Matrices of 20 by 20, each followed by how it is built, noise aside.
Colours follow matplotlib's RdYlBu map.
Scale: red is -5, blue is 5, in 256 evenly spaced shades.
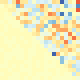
upper triangular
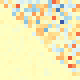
upper triangular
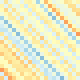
Toeplitz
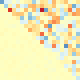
upper triangular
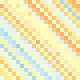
Toeplitz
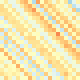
Toeplitz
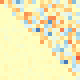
upper triangular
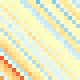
Toeplitz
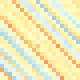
Toeplitz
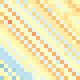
Toeplitz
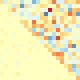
upper triangular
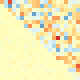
upper triangular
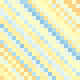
Toeplitz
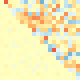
upper triangular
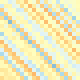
Toeplitz
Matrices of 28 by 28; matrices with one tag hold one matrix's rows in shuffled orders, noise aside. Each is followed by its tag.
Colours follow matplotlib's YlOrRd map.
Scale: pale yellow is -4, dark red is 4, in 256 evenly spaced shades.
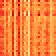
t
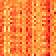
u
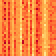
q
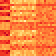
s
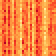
q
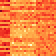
s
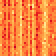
q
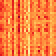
t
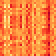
u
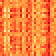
u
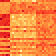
s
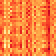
u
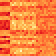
s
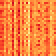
t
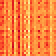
t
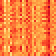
u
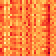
u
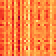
t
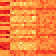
s
